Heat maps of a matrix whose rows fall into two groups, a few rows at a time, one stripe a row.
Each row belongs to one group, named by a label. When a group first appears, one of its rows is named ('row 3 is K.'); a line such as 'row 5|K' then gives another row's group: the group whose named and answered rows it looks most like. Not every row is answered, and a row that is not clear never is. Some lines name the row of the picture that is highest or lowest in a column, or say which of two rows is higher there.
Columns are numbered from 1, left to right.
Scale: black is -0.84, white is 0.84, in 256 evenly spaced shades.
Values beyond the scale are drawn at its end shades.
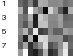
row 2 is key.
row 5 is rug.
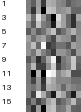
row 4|key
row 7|rug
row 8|key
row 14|key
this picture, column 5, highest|11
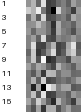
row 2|key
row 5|key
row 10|key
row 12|rug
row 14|rug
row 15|key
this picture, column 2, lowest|13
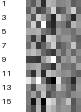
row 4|rug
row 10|key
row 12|key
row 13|key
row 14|rug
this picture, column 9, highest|15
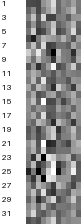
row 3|rug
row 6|key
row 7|rug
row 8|key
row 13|key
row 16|key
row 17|rug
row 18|key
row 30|rug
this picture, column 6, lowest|8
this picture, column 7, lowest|25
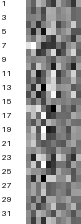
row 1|key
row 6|key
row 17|rug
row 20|rug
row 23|key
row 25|key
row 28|rug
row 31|key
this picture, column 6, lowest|16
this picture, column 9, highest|26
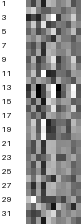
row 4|rug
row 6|key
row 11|rug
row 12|key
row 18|rug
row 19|rug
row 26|key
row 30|key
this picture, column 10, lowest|30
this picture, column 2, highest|29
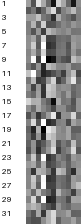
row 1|key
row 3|key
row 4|rug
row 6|rug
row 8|rug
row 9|rug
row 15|key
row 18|rug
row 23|rug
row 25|key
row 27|rug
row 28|key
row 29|rug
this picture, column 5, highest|19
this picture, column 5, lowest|9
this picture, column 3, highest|1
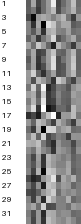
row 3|key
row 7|key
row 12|key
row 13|rug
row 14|rug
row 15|rug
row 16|rug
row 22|key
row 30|rug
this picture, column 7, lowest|17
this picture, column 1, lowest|17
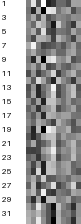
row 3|rug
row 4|key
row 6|key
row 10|rug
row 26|rug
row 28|rug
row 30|key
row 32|key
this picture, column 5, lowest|1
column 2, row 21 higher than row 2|Yes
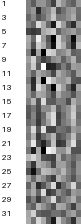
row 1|key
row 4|key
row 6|key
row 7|key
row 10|rug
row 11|key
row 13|key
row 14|key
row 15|rug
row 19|rug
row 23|key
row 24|key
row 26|key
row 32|key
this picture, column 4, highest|10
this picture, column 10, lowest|6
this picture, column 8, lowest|21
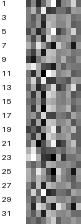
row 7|key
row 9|key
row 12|rug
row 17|rug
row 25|key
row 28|rug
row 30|key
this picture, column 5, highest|11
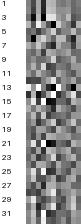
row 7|key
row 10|rug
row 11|key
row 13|key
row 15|rug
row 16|key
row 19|key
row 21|rug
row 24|key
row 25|rug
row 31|rug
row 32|rug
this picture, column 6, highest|14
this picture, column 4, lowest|3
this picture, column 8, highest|6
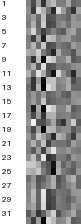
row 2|key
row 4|rug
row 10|rug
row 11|key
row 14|rug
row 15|rug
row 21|rug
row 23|rug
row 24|key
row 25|key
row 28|rug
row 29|rug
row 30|rug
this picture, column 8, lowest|18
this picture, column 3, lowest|31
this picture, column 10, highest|18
